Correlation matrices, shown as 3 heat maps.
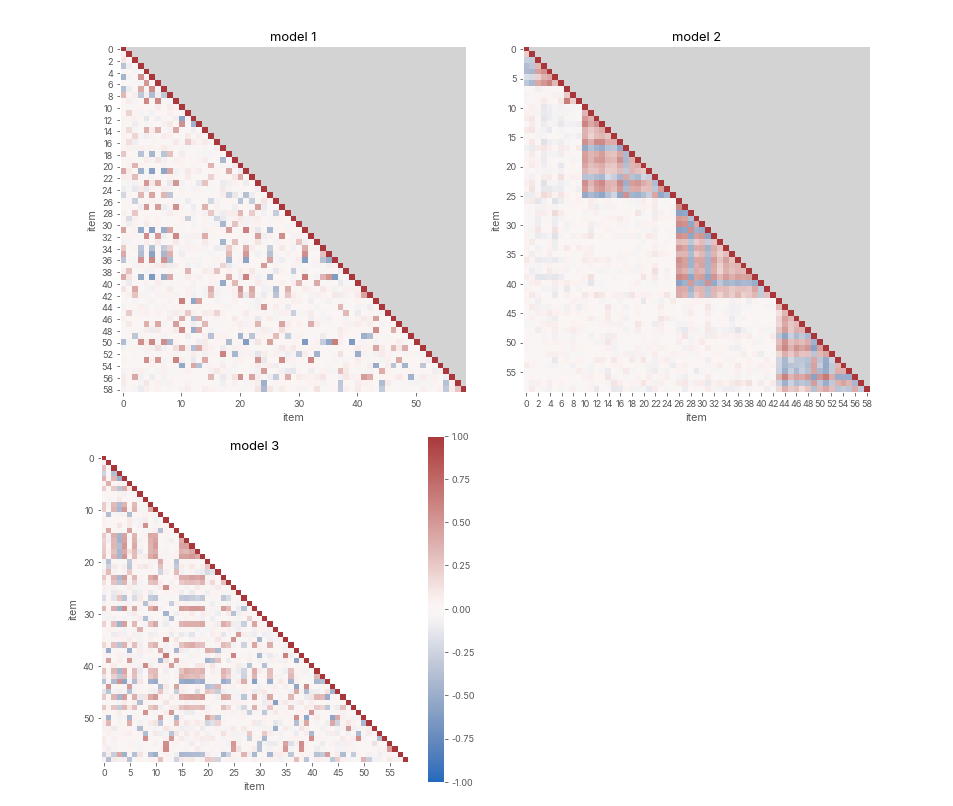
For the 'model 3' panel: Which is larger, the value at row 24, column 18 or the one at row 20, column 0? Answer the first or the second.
the first
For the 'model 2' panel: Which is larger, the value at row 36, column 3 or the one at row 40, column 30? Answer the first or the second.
the first
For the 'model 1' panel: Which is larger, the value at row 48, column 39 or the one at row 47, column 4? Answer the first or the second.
the second
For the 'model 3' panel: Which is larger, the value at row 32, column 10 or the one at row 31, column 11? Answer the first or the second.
the first
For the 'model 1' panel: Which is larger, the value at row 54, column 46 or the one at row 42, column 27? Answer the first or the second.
the second
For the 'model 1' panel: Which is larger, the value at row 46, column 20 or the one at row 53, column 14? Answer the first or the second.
the second
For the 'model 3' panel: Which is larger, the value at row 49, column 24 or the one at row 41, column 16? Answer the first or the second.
the second
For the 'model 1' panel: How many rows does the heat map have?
59
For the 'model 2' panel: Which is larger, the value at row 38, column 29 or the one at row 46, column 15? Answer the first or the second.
the first
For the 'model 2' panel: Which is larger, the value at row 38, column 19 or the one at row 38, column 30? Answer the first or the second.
the second
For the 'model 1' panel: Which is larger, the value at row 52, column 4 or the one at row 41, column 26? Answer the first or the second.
the first
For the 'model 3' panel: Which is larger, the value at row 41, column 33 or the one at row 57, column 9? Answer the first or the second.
the first
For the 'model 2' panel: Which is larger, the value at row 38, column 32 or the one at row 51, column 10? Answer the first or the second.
the first
